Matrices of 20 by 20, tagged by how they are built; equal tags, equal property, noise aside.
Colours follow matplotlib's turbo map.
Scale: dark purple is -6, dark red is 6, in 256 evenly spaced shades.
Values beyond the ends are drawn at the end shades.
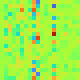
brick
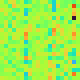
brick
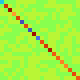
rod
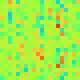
brick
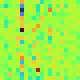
brick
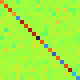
rod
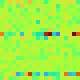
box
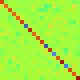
rod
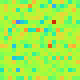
box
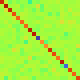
rod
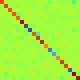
rod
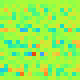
box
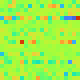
box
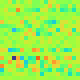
box
